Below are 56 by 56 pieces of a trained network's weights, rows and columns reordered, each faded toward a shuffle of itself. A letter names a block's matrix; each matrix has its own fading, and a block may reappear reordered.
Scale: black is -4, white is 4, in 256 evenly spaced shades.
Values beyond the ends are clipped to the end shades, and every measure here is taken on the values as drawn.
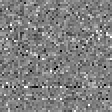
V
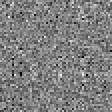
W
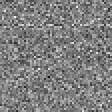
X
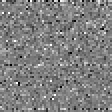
V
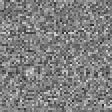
X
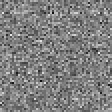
X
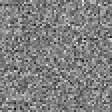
X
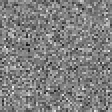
W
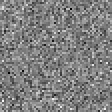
W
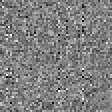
W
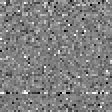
V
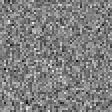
W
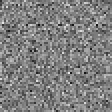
X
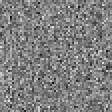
W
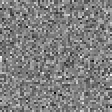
W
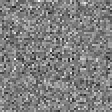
W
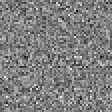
X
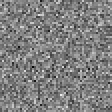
X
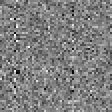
W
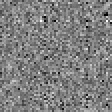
W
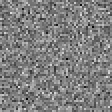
W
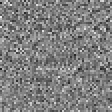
X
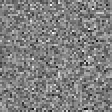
W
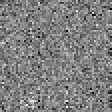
W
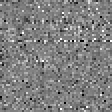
V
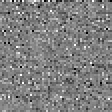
V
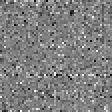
V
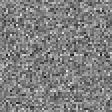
X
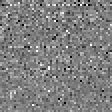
V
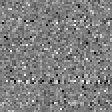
V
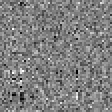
W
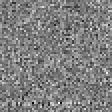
X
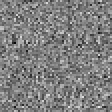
X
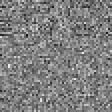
X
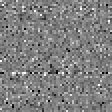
V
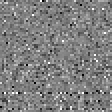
V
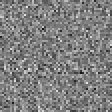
X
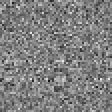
X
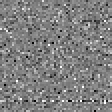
V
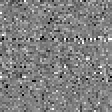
V
